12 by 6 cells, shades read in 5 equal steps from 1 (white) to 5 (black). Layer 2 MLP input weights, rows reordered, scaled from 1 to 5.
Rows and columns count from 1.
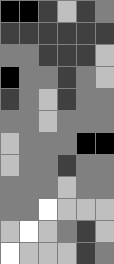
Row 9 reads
3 3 3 2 3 3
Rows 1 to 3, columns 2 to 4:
5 4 2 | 4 4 4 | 3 4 4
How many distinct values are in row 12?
4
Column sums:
37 36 33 37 42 35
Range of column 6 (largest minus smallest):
3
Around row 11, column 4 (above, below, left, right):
2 2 2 4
